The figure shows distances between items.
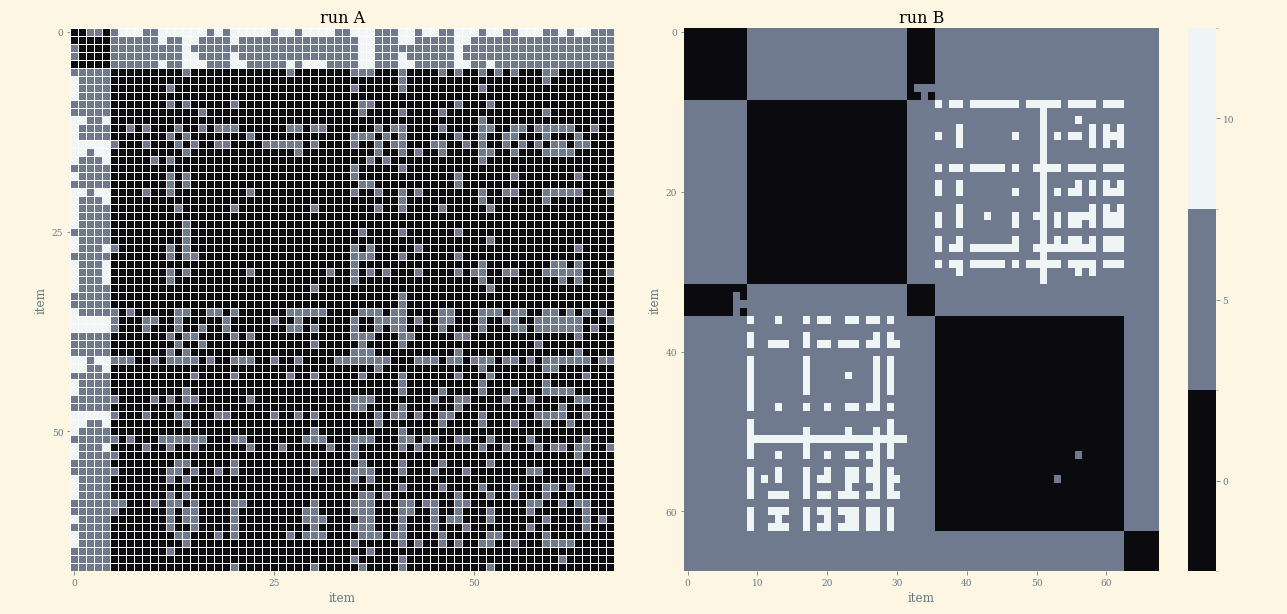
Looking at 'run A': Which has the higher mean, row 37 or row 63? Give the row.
37
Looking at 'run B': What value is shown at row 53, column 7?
5
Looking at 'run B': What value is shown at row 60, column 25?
5
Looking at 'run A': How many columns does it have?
68
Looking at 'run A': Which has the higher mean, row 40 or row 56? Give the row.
40
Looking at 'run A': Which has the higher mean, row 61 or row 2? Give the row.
2
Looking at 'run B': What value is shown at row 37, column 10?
5
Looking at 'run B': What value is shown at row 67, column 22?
5
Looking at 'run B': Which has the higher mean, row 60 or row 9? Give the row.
9
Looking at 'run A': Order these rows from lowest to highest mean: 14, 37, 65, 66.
65, 66, 37, 14
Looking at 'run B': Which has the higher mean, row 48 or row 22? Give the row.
22
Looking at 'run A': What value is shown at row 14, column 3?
10
